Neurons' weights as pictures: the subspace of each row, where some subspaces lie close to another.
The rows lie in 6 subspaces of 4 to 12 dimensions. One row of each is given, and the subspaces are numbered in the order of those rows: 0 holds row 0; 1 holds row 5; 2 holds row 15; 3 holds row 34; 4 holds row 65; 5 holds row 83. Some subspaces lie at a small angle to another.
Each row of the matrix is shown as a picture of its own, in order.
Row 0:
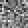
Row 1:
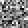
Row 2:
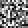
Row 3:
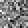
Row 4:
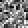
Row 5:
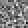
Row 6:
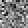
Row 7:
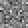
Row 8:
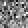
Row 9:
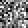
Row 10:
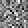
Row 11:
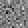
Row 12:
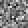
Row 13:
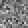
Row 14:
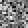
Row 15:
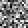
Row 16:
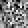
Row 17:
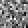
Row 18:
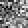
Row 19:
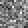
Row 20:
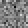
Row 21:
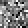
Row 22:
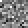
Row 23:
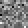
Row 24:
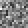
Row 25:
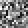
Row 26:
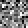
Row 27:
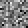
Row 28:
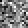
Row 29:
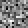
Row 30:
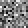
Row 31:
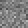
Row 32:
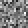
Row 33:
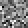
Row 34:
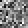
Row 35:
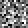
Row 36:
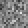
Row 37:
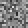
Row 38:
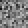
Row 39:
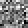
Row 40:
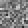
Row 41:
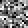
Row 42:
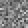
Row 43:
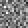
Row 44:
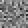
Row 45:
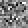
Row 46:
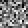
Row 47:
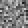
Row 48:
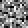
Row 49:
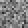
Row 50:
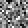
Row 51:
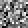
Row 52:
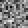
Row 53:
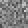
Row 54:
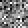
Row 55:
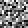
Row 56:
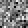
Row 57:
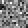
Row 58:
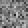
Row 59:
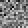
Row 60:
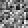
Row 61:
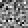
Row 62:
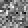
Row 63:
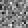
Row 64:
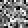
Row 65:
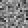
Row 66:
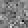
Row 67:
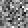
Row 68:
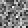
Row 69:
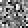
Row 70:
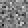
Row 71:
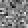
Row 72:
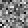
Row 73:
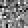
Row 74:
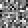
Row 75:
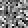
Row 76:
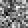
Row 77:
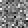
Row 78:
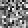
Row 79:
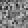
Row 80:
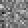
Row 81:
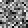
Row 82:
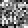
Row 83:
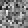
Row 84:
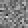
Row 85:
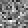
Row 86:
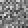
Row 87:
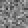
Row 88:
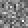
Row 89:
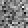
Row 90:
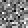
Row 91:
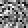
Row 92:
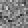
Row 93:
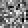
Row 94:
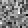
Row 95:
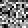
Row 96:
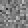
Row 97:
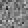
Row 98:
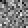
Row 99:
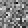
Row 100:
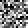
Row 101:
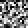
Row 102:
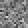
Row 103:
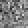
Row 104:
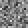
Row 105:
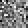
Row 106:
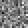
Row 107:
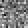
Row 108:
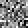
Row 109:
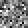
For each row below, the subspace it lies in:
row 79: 5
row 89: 1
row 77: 4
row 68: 2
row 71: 5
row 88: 3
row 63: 1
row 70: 0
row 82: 2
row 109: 5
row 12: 2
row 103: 1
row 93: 4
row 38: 5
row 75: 4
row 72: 4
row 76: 1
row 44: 1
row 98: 2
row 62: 5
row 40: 3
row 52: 3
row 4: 3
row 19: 1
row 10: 0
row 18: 1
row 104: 2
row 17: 2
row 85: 1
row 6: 0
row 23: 2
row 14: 1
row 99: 2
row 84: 3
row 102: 3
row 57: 1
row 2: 2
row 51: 1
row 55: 2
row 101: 2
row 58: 2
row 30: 0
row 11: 0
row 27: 4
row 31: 4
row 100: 2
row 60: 3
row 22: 3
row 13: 5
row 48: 4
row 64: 1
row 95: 2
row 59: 0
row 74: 0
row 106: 1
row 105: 0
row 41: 4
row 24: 5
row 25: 5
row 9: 0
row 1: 1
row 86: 0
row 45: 2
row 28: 1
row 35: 1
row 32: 1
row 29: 4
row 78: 2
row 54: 2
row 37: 2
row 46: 2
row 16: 1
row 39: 5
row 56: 2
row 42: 4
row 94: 1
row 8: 2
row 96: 0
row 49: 0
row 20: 0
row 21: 2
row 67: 1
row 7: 2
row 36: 1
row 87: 4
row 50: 0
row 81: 4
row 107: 0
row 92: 3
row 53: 2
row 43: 0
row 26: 2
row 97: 3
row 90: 1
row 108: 0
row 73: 0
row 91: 2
